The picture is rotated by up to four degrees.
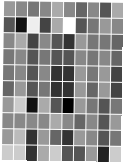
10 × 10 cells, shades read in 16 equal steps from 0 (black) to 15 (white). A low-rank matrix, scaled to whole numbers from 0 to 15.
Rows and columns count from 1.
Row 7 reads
9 12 1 10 5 0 9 7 5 7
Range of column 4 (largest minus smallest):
6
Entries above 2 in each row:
10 9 10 10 10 10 8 10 10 9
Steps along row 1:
down down up up down down up down up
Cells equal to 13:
0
